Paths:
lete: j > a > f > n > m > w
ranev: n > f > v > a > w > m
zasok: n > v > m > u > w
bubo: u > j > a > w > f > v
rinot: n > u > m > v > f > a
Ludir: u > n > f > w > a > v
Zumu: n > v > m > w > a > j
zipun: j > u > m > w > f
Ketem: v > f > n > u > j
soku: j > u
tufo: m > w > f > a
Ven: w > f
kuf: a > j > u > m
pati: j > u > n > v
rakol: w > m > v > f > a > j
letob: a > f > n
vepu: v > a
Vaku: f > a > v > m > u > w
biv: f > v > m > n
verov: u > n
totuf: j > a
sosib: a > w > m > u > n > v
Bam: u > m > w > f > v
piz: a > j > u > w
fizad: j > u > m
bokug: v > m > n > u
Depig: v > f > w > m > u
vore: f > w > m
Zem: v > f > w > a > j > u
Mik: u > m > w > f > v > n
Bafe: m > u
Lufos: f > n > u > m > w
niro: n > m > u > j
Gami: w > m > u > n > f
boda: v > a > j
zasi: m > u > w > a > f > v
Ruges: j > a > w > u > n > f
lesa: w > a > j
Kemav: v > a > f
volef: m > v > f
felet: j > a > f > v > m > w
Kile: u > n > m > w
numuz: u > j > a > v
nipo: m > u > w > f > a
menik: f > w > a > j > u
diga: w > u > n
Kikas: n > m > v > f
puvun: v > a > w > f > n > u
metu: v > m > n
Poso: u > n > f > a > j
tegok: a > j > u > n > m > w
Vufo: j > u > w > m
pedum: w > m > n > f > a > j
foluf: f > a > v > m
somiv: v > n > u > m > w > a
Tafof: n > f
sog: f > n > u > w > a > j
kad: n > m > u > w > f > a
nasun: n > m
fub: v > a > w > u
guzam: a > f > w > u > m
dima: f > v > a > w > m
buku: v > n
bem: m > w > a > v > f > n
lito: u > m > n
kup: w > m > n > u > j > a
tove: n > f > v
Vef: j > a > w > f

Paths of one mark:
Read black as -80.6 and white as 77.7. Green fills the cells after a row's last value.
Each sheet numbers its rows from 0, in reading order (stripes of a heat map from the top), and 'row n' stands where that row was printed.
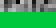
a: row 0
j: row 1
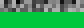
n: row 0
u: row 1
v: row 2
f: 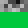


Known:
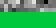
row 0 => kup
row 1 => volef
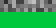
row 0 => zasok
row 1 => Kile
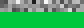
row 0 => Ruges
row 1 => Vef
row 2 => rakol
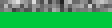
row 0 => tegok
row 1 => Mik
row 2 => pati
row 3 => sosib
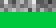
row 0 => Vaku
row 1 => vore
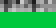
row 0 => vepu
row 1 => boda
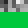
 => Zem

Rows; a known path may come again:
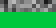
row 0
pati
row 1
Tafof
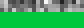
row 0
vore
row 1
Zem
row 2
vepu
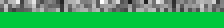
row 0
kup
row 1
tufo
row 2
numuz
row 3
menik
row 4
Bafe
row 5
Vef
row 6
soku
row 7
pedum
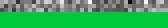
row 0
fizad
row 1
felet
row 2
nipo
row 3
Lufos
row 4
bokug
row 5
Vaku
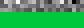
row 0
sog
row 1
Kile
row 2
lito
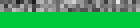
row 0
tove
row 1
boda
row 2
tegok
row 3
zasok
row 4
Mik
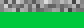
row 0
rakol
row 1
sosib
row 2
kuf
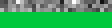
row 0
puvun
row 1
Ketem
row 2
piz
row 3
verov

